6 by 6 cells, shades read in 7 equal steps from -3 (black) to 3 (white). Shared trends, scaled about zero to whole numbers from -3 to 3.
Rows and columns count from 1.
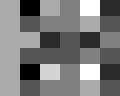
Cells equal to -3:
2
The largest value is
3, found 2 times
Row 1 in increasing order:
-3 -2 0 1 1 3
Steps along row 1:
down up down up down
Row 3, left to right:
1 1 -2 -1 -2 0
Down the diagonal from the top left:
1 -1 -2 -1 3 -1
